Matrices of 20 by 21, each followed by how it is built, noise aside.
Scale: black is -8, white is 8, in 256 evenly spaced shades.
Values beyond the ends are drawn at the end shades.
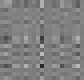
low rank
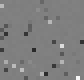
sparse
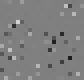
sparse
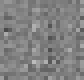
low rank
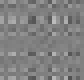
low rank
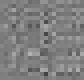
low rank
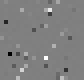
sparse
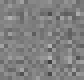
low rank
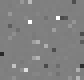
sparse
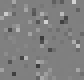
sparse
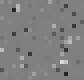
sparse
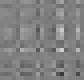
low rank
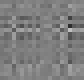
low rank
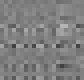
low rank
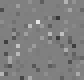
sparse
